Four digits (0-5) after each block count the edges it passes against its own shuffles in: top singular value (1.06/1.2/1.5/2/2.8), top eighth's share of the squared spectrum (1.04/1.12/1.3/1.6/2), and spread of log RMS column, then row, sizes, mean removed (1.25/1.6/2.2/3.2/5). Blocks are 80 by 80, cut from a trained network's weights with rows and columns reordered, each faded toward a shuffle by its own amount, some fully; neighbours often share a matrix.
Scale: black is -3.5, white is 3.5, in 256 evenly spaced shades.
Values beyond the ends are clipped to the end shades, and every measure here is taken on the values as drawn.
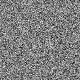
2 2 0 0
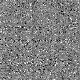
2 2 1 2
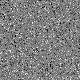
0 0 0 0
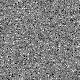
1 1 0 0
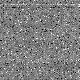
2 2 0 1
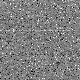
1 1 0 0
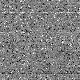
2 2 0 1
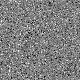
0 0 0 0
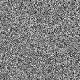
3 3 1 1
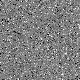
0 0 0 0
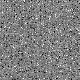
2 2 0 1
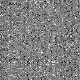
2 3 0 2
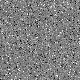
0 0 0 0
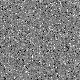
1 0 0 0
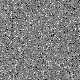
1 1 0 0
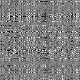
4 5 2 4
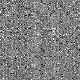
3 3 0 2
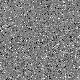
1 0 0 0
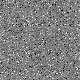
1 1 0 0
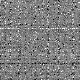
3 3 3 1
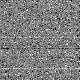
2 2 2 1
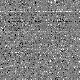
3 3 2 1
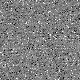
0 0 0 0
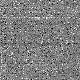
2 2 1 1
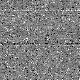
2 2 2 1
